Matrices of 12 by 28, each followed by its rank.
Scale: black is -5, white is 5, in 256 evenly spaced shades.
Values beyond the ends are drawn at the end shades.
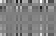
one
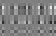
one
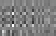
two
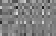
two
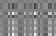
one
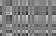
one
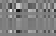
one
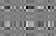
one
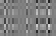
one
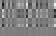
one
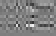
two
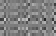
two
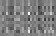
two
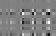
one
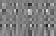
two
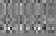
two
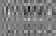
two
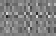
two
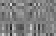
two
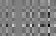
one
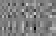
two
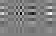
one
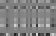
one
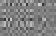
two
